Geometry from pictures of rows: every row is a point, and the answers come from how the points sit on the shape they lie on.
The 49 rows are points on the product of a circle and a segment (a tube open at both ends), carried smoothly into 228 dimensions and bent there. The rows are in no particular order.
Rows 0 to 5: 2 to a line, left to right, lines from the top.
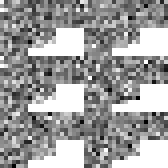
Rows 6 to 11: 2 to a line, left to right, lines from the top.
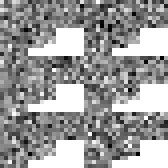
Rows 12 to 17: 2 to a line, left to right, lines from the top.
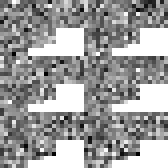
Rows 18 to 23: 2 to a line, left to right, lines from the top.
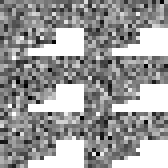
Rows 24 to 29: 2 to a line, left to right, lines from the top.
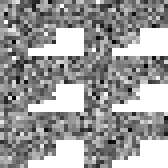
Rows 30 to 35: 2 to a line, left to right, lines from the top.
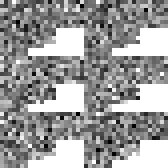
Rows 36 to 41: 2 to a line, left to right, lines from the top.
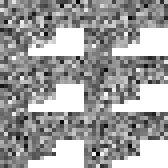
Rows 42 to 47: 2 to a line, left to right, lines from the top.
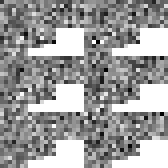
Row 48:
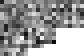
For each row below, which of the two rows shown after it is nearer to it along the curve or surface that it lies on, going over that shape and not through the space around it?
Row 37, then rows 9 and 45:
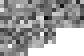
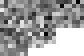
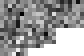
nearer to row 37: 9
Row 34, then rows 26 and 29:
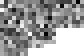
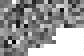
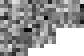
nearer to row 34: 29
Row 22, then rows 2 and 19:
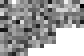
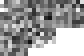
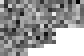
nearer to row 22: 2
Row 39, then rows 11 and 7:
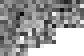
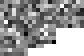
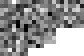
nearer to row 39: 11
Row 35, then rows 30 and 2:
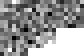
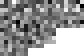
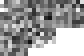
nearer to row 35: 30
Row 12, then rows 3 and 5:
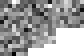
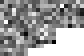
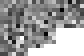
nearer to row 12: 3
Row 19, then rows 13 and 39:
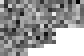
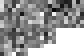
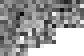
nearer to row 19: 13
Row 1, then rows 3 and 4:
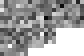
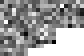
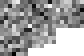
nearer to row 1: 4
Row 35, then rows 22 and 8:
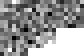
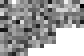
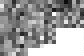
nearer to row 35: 22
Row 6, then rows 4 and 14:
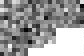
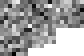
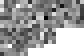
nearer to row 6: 4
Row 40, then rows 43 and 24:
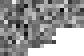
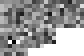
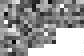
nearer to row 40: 43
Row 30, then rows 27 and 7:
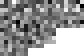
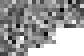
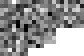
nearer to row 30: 7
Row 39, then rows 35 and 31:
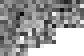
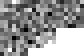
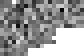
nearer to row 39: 31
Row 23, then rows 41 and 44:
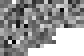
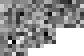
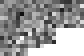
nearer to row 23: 41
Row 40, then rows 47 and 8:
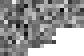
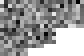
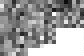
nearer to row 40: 8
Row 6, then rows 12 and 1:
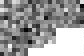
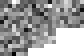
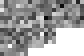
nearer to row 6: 12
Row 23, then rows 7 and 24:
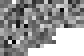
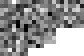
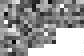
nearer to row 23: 7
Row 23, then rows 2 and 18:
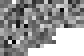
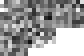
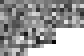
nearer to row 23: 18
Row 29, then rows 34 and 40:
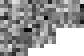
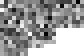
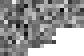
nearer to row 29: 34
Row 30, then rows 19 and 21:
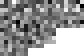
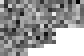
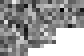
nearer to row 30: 21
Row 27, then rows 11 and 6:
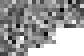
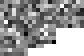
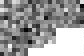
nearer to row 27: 11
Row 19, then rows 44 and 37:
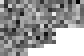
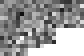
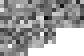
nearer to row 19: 37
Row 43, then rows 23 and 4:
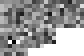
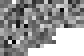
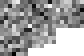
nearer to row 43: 23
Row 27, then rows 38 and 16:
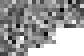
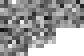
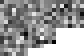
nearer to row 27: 16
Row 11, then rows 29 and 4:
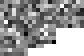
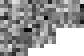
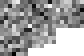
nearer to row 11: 4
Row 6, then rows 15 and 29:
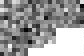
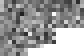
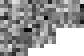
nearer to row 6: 29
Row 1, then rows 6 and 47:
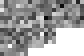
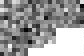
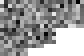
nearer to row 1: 47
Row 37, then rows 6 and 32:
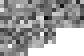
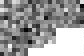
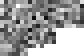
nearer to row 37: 32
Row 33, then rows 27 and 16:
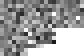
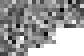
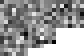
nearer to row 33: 16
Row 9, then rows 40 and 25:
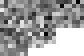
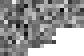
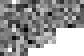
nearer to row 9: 25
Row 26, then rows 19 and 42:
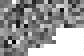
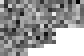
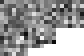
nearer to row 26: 42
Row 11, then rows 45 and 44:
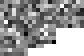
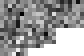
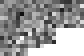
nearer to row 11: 44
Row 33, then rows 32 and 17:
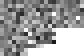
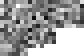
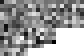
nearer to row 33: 17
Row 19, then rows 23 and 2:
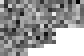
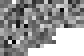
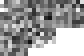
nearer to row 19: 2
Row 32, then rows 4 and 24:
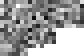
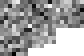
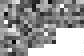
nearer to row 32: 4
